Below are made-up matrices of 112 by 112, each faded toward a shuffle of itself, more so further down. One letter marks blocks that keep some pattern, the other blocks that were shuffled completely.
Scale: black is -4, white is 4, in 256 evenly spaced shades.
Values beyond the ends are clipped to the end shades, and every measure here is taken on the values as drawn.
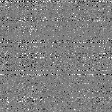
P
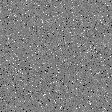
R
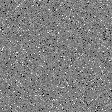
R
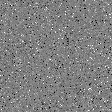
R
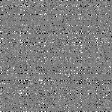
P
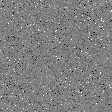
R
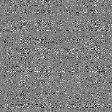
P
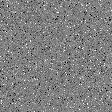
R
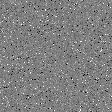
R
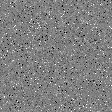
R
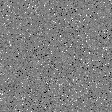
R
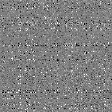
P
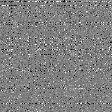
P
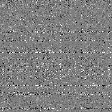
P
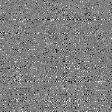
P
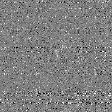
P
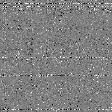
P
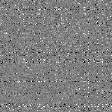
P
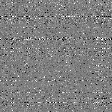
P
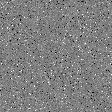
R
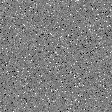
R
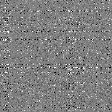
P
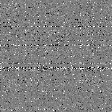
P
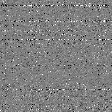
P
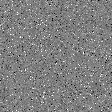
R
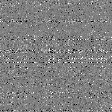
P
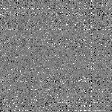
P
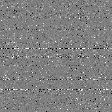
P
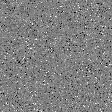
R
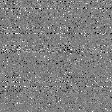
P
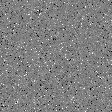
R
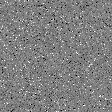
R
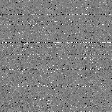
P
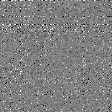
P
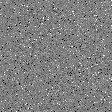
R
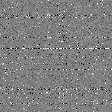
P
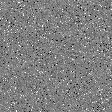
R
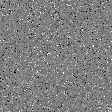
R
